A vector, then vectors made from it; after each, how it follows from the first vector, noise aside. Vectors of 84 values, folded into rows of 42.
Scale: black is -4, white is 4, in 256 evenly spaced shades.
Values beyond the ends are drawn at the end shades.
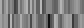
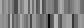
copied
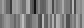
reversed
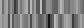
copied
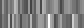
negated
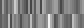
negated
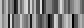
scaled up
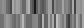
reversed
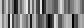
scaled up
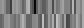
reversed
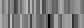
copied
